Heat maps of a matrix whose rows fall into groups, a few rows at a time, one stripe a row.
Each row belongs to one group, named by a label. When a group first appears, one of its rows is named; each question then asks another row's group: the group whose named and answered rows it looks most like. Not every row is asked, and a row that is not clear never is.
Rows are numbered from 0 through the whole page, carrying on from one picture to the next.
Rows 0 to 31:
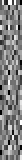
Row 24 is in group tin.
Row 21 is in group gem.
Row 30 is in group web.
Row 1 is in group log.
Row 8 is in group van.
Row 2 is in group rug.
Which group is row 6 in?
web
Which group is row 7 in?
rug
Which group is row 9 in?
rug
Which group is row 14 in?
log
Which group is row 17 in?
web
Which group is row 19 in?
van
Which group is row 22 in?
web
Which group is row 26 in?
rug
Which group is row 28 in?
log
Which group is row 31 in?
tin
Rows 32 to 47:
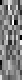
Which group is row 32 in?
web
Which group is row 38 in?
gem
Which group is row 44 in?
web
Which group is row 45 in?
web
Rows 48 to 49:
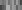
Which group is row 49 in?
van
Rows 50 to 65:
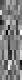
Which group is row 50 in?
van
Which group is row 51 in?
log
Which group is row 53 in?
web
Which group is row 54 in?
van
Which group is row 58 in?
log
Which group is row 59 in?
log
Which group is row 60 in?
gem
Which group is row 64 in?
gem
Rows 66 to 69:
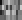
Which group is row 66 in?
web
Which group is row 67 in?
tin
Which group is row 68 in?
van
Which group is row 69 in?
van
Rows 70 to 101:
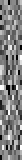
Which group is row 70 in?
log
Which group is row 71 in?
web
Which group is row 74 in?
rug
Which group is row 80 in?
van
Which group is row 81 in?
tin
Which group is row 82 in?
tin
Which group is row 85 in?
rug
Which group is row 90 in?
web
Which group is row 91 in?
van
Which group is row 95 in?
tin
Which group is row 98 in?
rug
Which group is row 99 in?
tin
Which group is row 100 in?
gem
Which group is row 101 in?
web
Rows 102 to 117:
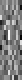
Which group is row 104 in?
rug
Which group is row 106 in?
van
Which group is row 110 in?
tin
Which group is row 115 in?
rug
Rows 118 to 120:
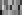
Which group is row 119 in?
tin
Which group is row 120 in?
web
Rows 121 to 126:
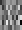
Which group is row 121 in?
van
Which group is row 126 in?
gem
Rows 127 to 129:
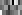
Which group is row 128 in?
log
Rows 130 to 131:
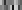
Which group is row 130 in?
rug
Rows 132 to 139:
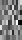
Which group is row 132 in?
tin
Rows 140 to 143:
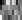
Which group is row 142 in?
rug
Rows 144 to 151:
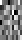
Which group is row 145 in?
van
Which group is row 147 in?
rug
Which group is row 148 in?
web
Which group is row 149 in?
rug
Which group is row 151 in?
tin
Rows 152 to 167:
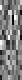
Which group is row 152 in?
gem
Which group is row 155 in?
rug
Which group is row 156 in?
rug
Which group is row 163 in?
log
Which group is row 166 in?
log
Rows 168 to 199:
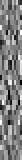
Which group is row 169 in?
gem
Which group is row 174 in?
tin
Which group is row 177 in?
web
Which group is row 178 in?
log
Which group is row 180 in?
gem
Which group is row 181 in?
gem
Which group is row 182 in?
tin
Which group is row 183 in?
web
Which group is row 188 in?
tin
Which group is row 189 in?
van
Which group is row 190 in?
gem
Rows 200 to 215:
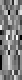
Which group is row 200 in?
rug
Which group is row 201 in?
tin
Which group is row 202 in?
log
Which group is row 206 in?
van
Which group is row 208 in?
web
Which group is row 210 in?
log
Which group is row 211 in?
web
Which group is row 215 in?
rug
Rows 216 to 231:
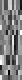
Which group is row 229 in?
web
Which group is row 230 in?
log
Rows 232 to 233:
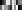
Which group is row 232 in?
van
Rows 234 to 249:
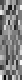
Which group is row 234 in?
van
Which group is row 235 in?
gem
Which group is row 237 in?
van
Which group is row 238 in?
log
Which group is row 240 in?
web
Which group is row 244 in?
tin
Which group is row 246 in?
tin
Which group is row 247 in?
van
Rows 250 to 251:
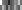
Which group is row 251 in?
tin
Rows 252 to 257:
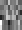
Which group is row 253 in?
log
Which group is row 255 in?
van
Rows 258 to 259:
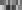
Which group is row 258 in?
log
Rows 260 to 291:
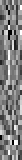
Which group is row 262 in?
log
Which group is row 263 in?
van
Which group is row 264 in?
log
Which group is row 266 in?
gem
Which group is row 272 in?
van
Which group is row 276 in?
van
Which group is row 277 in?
gem
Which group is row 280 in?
tin
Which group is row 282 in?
gem
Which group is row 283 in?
van
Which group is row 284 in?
tin
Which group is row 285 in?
rug
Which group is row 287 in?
web
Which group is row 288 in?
rug
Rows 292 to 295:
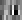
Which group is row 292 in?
van
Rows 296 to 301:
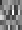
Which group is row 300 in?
van
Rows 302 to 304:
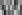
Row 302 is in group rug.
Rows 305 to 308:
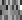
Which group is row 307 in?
web
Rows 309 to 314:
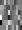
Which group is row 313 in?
web
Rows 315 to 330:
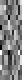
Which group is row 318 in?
log
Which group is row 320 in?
web
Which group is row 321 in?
rug
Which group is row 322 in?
rug
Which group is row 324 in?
web
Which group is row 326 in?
gem
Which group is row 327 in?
gem
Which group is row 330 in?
rug
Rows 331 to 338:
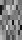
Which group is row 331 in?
rug
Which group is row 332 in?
van
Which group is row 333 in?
web
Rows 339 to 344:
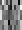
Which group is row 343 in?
log
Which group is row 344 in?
gem
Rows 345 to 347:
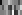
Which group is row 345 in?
web
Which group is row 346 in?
gem
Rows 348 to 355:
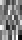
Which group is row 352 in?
tin
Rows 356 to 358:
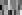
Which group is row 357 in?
web
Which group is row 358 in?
gem
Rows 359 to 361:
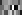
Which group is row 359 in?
web
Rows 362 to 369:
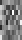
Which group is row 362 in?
web
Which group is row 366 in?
tin
